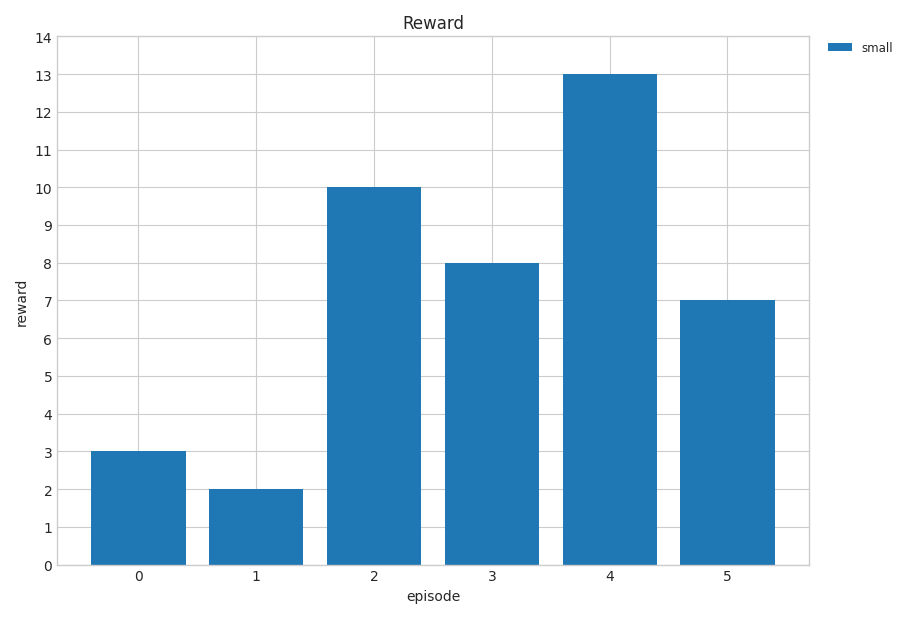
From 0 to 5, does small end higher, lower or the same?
higher
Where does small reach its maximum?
4
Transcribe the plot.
Title: Reward
x-axis: episode, ticks 0 1 2 3 4 5
y-axis: reward, ticks 0 1 2 3 4 5 6 7 8 9 10 11 12 13 14
Legend: small
Values:
small: 3 2 10 8 13 7
